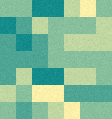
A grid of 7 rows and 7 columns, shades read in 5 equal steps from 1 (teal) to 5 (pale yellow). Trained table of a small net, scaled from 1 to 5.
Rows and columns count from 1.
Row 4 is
2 2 2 3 3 3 3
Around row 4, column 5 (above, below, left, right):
4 4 3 3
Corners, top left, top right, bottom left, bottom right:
3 3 3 3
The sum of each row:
20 20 20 18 19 23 23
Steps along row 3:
down up up up same same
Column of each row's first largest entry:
6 3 5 4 2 3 5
